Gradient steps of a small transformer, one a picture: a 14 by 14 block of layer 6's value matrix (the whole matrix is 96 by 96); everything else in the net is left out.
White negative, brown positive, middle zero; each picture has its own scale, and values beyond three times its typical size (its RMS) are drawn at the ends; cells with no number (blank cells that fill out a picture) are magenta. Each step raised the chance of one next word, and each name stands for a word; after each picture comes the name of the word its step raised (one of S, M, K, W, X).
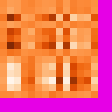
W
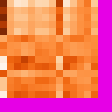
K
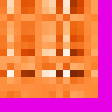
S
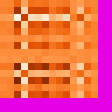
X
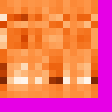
W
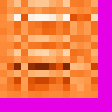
X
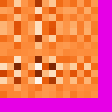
X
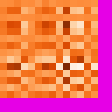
X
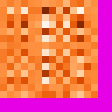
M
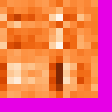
W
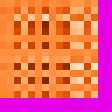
X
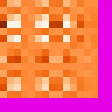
M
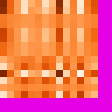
S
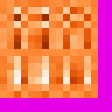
W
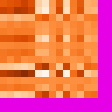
S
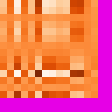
S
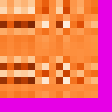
M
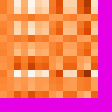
S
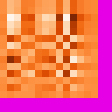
K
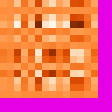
M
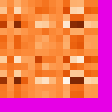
M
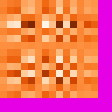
M
